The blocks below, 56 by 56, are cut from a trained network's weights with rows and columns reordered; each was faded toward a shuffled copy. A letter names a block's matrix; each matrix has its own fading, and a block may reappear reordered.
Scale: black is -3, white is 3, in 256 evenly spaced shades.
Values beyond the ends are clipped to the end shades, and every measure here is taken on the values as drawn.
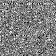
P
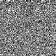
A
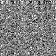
P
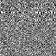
A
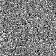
P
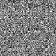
A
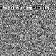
A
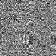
A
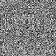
A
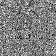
P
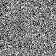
P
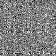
P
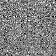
P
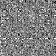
A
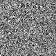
P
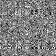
P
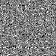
P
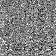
P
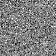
P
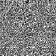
A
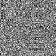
A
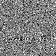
P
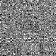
A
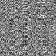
A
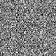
A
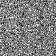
P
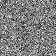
P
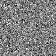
P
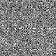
A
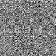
A
